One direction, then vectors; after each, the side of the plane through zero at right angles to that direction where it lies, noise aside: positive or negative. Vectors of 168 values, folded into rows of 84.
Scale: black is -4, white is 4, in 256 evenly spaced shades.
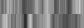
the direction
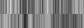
positive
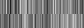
negative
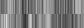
positive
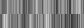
positive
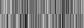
positive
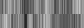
positive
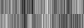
positive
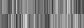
negative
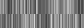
negative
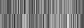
negative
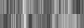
negative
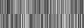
negative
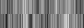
negative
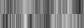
negative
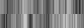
negative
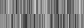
positive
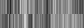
negative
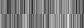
negative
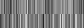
negative
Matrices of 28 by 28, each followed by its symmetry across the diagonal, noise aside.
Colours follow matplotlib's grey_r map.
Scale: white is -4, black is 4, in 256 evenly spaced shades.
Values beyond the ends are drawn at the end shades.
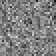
neither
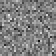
neither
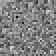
symmetric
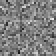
antisymmetric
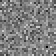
symmetric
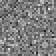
symmetric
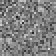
symmetric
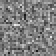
antisymmetric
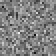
neither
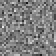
antisymmetric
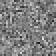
antisymmetric
